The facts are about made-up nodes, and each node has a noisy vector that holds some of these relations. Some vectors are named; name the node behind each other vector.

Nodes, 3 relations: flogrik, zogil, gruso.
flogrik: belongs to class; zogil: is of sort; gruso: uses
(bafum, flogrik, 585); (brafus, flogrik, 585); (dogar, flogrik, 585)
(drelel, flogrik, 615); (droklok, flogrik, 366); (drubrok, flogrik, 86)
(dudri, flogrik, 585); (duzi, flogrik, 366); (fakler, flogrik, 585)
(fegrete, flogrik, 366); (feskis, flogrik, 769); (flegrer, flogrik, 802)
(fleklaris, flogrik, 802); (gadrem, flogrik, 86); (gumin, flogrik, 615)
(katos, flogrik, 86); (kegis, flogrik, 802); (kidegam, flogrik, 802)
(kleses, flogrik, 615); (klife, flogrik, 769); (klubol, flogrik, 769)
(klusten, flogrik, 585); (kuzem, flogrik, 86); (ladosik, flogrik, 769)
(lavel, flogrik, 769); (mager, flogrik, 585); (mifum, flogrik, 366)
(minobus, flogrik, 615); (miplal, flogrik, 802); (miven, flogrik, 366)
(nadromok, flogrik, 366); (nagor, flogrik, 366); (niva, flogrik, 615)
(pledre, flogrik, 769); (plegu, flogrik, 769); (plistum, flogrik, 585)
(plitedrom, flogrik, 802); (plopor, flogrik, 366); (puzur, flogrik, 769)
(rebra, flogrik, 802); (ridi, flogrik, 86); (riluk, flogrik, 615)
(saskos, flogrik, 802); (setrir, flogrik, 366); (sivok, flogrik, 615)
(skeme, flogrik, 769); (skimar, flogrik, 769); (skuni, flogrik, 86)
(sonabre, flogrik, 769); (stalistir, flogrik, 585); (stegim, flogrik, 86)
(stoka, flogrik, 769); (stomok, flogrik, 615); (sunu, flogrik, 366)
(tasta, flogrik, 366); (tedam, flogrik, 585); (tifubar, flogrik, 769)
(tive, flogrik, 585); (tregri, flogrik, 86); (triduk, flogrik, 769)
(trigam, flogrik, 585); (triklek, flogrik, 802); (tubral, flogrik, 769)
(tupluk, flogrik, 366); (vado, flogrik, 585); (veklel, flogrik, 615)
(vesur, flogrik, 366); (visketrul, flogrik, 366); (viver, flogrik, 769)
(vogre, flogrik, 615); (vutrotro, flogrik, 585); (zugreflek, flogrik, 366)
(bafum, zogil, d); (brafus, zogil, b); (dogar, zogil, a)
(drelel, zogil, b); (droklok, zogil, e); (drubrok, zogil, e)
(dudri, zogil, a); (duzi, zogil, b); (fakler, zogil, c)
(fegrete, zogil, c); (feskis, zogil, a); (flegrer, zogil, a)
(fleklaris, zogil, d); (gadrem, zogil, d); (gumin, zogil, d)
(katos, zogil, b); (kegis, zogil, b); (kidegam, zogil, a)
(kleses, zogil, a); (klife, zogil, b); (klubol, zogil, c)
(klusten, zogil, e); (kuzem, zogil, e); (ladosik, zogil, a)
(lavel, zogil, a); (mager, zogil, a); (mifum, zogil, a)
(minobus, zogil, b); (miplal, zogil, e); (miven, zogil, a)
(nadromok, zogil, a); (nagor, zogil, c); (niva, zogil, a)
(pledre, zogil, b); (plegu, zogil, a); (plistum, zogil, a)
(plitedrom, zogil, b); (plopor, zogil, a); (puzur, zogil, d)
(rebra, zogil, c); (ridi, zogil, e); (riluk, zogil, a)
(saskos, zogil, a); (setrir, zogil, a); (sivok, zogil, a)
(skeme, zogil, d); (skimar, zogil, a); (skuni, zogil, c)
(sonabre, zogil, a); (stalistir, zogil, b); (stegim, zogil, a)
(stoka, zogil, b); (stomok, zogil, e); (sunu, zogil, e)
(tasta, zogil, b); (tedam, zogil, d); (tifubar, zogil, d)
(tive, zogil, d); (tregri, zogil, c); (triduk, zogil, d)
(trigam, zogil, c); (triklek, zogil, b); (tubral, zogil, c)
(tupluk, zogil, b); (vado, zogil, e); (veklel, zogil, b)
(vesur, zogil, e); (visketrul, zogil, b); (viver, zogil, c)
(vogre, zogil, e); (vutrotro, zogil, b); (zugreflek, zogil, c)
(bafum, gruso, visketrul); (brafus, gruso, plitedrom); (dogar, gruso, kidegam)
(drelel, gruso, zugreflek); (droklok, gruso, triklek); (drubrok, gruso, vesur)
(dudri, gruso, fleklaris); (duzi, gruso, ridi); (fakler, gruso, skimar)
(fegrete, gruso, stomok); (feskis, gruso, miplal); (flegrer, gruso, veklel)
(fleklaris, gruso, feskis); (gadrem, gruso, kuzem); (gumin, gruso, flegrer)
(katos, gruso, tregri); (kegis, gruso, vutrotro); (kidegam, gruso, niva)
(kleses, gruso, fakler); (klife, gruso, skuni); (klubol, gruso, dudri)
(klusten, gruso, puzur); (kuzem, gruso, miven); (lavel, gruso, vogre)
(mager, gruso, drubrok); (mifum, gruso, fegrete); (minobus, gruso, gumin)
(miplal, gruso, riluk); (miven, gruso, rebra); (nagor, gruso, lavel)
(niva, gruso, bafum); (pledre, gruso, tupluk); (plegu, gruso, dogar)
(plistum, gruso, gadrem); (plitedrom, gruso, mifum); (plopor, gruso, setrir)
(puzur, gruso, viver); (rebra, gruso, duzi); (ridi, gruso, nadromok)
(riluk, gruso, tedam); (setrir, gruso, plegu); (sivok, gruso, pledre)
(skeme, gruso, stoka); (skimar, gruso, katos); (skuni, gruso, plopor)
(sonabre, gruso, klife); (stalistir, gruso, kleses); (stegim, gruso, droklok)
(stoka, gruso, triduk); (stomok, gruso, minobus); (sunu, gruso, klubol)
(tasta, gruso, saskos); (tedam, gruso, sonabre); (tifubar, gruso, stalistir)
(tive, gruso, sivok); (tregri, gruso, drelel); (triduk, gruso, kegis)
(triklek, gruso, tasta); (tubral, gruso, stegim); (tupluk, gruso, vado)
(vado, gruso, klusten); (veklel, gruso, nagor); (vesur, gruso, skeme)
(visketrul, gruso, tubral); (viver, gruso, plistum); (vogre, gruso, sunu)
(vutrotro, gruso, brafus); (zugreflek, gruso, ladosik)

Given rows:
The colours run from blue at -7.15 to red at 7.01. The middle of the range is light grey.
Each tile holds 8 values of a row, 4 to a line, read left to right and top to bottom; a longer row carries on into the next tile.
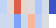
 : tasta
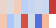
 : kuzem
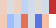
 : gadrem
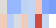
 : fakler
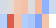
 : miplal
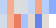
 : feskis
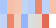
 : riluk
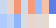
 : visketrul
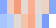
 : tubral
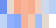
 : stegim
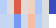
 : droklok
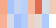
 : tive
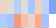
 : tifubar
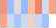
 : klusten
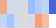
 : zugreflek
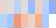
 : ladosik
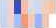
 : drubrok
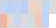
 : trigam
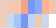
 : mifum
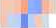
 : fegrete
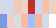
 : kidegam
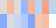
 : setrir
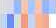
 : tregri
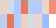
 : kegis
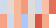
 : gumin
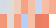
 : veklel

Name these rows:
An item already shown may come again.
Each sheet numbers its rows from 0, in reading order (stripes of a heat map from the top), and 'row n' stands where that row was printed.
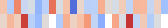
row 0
rebra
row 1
skeme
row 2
lavel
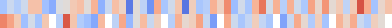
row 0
dudri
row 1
miplal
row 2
vesur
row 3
stoka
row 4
vado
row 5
plegu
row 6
flegrer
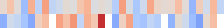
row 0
setrir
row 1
vogre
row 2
klife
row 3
plopor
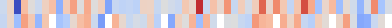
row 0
drubrok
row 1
tubral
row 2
trigam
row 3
kidegam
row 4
sivok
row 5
flegrer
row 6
tedam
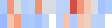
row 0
sonabre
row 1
saskos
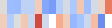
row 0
fakler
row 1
brafus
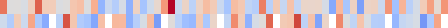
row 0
pledre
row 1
miplal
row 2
vutrotro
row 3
tupluk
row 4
riluk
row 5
klubol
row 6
plistum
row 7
skuni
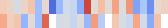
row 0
sunu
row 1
dogar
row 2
miven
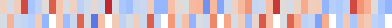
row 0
plitedrom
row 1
gadrem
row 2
stalistir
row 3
nagor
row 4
minobus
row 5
fleklaris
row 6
triklek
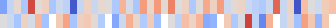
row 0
bafum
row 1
mager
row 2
plegu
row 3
puzur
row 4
ridi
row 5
drubrok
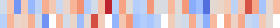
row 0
triduk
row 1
stomok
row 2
sonabre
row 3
duzi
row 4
flegrer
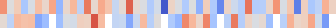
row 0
viver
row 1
niva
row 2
tasta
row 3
skimar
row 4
kegis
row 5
stoka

